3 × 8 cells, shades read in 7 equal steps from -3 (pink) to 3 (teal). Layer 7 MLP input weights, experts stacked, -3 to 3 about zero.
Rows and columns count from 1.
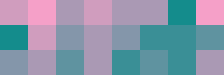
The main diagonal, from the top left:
-2 -2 1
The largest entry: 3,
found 2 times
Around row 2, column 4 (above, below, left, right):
-2 -1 0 0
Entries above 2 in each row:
1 1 0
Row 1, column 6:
-1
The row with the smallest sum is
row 1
